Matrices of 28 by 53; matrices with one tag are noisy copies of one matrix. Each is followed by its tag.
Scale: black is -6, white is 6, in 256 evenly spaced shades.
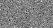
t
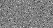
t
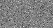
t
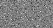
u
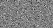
u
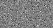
u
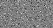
u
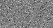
t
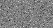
t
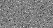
t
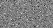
u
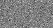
t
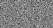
u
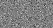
u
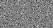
u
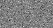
t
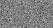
t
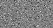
u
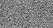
t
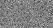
t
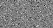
u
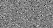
u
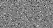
u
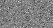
t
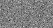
t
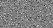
u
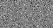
u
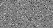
u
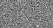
u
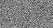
t
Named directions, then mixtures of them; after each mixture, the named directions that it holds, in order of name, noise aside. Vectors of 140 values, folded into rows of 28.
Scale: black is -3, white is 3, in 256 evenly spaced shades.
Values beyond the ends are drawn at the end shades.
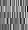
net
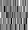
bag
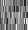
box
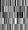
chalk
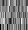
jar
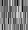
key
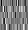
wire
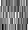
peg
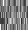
box, jar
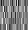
jar, wire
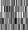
chalk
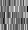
box, jar, net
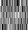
key, peg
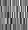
bag, net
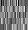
jar, net, wire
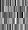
chalk
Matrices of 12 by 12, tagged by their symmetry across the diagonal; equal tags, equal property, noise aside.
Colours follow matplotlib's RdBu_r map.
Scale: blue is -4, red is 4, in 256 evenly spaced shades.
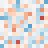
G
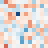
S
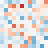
S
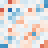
G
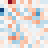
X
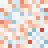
G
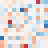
X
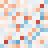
G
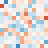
X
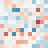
S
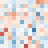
S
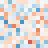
S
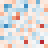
G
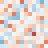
G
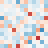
G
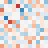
X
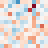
S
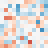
X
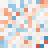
X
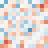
G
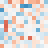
X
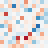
X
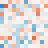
S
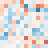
S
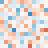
G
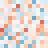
S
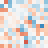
X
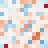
G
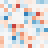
X
